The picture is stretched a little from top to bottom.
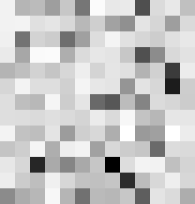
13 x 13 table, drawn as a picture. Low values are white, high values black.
The middle left is the smoothest part. The halves do not mirror each other. The bottom middle is the roughest part. There are no regular stripes. The values are skewed, with a long tail toward high values. No overall slope runs across the table.
